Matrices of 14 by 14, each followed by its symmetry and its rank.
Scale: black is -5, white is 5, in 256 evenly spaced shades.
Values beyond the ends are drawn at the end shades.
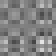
symmetric, rank one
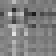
antisymmetric, rank two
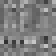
neither, rank three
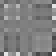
symmetric, rank one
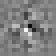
antisymmetric, rank two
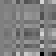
neither, rank one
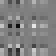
neither, rank one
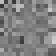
neither, rank three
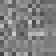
neither, rank three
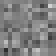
antisymmetric, rank two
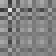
symmetric, rank one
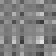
symmetric, rank one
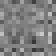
antisymmetric, rank two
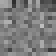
neither, rank three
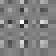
symmetric, rank one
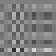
neither, rank one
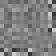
antisymmetric, rank two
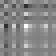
symmetric, rank one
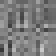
neither, rank three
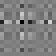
neither, rank one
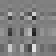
neither, rank one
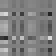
neither, rank one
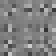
antisymmetric, rank two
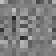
neither, rank three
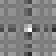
symmetric, rank one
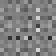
antisymmetric, rank two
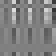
neither, rank one
